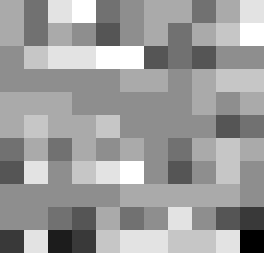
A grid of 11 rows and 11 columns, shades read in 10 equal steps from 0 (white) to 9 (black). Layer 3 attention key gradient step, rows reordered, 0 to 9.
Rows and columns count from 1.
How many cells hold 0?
5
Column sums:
46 34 41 38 35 31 39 42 40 35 42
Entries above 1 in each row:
8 10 7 11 11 11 11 8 11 10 7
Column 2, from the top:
5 5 2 4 3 2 3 1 4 4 1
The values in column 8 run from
1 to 6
